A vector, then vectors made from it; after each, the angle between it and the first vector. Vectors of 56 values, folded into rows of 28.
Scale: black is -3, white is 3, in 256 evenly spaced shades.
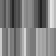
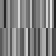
orthogonal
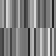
orthogonal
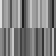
partly opposed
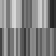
nearly opposite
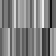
partly opposed
